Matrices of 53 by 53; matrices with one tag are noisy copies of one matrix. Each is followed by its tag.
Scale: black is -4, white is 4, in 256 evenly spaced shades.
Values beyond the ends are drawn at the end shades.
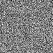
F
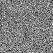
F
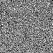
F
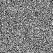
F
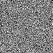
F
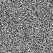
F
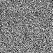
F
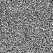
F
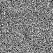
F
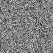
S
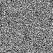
F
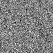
S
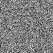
S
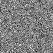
S
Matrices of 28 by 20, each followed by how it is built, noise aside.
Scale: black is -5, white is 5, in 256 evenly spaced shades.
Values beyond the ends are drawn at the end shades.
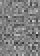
low rank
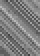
Toeplitz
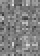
low rank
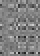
low rank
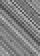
Toeplitz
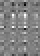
low rank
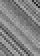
Toeplitz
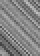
Toeplitz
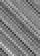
Toeplitz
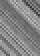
Toeplitz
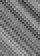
Toeplitz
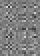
low rank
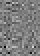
low rank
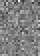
low rank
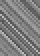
Toeplitz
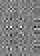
low rank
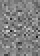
low rank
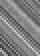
Toeplitz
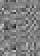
low rank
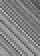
Toeplitz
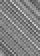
Toeplitz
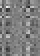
low rank
